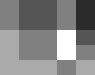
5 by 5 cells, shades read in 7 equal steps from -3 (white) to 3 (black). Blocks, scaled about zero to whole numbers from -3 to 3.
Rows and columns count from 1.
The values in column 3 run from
-1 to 1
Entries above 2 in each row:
0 0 0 0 0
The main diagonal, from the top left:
0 1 0 -3 -1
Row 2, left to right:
0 1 1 0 2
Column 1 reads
0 0 -1 -1 -1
